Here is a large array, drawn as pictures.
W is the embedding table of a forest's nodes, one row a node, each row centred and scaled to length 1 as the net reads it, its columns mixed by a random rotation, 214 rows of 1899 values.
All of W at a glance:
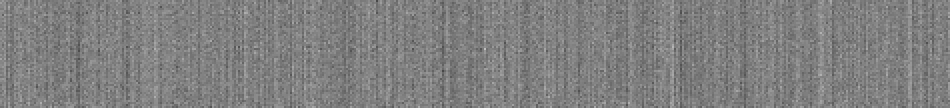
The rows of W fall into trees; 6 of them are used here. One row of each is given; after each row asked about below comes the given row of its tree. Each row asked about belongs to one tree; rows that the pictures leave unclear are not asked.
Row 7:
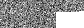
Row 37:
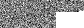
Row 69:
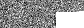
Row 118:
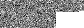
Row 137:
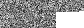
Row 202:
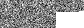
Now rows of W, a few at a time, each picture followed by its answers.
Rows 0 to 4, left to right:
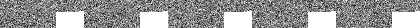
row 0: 69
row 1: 69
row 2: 7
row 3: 118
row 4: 118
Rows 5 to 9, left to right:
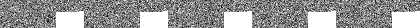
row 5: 69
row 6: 118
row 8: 7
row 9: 118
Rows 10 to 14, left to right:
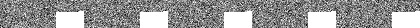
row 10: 37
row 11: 69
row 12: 137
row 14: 137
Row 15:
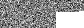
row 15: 118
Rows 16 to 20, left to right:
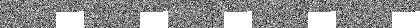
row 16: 137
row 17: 137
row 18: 7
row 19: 37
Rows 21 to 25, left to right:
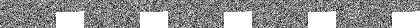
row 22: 7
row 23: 69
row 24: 69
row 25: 69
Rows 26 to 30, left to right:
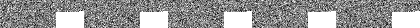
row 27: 69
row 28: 37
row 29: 118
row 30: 137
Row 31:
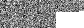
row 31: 118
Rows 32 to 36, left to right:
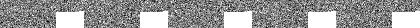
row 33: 37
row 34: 7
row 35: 7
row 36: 137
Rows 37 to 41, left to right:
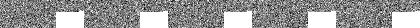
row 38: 7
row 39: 118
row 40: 118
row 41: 7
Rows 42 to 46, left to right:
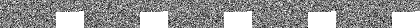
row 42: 69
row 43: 69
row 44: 69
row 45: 137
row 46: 69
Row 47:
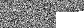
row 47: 37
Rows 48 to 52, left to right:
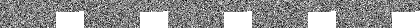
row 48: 118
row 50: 7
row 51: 137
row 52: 118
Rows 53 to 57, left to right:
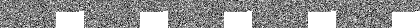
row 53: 7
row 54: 7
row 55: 37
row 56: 118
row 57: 69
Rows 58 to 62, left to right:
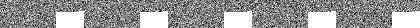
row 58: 118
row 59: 202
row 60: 118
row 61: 7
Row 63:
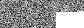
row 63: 137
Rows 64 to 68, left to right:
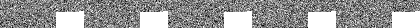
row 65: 7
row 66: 69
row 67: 137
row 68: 118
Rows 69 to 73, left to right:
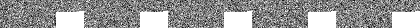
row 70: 7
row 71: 7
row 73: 7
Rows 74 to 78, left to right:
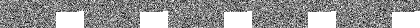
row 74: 137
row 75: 118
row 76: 7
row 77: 69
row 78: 37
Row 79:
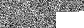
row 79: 137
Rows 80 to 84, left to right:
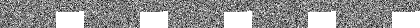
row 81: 7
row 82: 7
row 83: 7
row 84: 118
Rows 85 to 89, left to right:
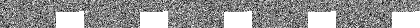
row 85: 118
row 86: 118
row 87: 7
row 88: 118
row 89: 69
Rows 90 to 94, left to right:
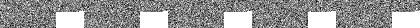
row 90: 137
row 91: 37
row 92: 69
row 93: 69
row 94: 118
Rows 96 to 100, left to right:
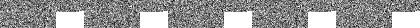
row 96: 7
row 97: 7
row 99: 7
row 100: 7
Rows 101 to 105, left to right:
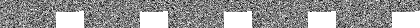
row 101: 7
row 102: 118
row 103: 118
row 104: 118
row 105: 118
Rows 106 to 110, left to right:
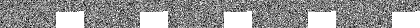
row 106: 69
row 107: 69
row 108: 118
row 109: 118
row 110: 7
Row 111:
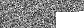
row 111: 69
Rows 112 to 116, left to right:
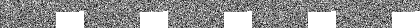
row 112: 202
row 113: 69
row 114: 7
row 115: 118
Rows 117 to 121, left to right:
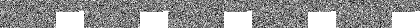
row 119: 37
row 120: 69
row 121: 7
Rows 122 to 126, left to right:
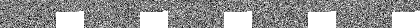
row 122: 69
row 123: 37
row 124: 7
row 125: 69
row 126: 37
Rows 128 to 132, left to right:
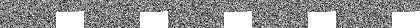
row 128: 69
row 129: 137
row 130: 69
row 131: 118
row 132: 69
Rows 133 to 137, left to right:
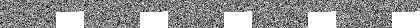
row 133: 69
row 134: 202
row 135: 7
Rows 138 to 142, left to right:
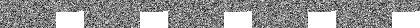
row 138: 137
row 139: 118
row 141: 118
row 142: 69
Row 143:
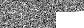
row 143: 7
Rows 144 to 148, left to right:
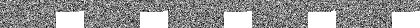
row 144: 118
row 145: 202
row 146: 69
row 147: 137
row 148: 69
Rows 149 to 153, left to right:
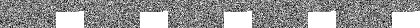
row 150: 137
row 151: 118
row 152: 137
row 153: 69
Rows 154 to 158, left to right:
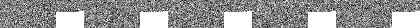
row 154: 37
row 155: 69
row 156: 7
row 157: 202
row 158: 118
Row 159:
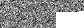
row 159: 202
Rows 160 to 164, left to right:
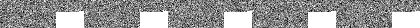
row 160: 69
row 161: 118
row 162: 7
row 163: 202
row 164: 7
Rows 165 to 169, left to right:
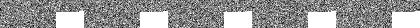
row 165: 137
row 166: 69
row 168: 7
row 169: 37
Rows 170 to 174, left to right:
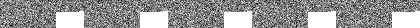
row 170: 137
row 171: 7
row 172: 7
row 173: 7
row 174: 118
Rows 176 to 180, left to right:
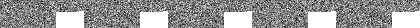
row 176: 7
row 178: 69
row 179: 7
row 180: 69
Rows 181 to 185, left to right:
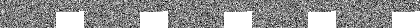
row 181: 118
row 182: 118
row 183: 69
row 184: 7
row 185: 118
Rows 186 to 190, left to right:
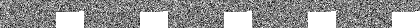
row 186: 137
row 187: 69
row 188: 202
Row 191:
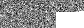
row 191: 7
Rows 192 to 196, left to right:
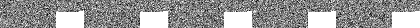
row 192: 37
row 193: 69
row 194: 69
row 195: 118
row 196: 69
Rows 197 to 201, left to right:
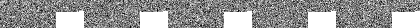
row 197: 137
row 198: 118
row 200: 118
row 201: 118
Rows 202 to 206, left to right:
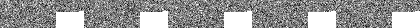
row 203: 37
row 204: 137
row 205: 137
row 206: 137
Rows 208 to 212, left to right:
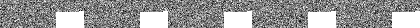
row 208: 69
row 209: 137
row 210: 118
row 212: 137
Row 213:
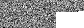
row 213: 37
